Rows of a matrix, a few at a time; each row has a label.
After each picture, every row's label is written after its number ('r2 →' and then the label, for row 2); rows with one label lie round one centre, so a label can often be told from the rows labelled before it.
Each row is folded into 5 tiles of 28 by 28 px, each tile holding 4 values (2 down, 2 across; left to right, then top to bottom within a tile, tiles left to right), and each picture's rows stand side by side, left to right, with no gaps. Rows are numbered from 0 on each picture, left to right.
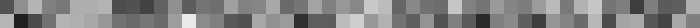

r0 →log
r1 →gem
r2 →log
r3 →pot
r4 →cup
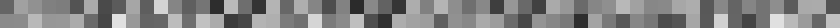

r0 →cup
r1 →cup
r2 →cup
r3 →cup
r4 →pot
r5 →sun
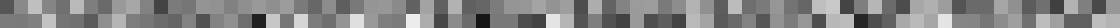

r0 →gem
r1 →pot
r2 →sun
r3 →pot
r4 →pot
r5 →pot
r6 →log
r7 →cup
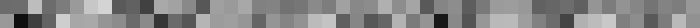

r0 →log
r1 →log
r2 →gem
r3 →log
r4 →gem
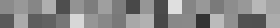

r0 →sun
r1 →pot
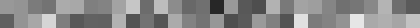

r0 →gem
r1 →cup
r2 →sun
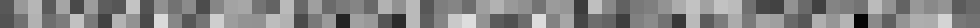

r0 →cup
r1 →sun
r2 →pot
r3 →gem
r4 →pot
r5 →cup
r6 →log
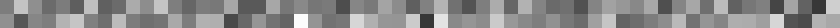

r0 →cup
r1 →cup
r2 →sun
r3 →sun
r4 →gem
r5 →cup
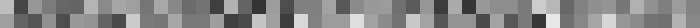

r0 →pot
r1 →cup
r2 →sun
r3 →pot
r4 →gem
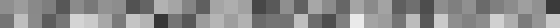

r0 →sun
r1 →log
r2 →sun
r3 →sun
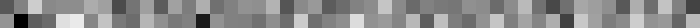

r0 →log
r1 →pot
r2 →sun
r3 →sun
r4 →sun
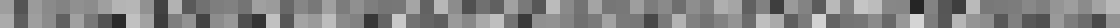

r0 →pot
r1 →pot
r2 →gem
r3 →cup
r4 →gem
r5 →cup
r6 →cup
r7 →pot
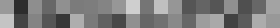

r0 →pot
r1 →cup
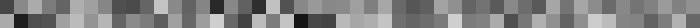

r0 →log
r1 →cup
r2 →log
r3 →cup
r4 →gem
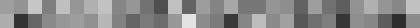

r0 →log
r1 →gem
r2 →pot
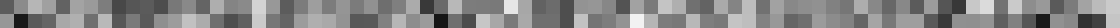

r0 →log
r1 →gem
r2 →gem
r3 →log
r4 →sun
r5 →gem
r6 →cup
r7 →pot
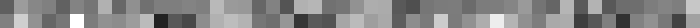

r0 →sun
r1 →log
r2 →log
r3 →sun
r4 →pot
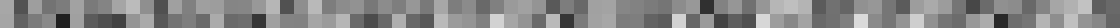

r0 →pot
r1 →pot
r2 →gem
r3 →sun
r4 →gem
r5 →log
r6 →sun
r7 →log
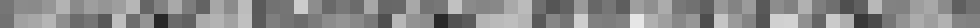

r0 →gem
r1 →log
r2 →cup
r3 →log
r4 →sun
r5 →sun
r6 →log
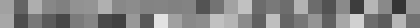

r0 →pot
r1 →sun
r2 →cup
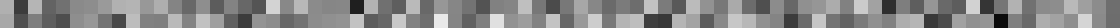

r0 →pot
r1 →cup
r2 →cup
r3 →sun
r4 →cup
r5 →gem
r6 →cup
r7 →log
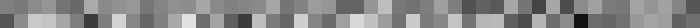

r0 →gem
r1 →gem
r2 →sun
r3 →cup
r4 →log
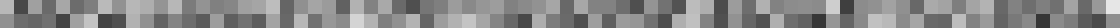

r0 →pot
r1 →pot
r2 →sun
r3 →gem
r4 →cup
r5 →pot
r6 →gem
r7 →pot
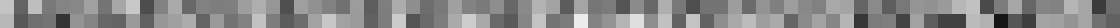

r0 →pot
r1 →gem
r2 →gem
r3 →gem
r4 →sun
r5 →gem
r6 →pot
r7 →log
